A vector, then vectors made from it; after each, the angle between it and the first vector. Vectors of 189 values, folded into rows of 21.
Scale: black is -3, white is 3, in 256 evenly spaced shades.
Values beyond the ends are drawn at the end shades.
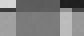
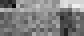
nearly opposite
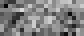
partly opposed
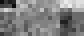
nearly opposite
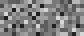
orthogonal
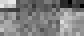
nearly parallel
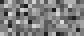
orthogonal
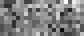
partly opposed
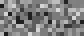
orthogonal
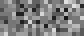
orthogonal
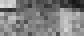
nearly parallel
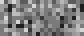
orthogonal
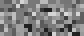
orthogonal
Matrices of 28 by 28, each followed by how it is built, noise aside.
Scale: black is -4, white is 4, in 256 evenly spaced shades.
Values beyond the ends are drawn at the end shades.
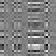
low rank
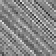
Toeplitz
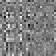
low rank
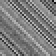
Toeplitz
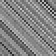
Toeplitz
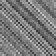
Toeplitz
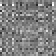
low rank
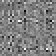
low rank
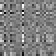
low rank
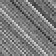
Toeplitz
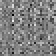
low rank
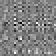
low rank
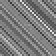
Toeplitz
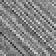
Toeplitz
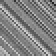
Toeplitz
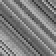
Toeplitz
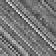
Toeplitz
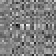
low rank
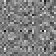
low rank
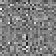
low rank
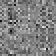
low rank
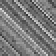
Toeplitz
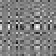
low rank
